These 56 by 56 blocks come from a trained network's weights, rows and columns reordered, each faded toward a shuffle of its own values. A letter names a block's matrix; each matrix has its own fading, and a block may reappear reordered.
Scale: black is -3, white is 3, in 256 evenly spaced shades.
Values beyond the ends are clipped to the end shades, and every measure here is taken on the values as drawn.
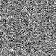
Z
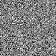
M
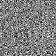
M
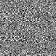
M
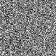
Z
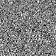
M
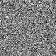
Z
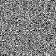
M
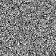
Z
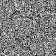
Z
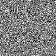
M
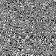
M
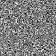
Z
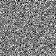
M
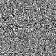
M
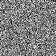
Z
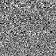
M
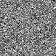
Z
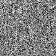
Z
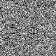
M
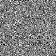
M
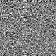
M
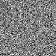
M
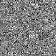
M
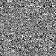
M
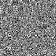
M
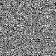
M
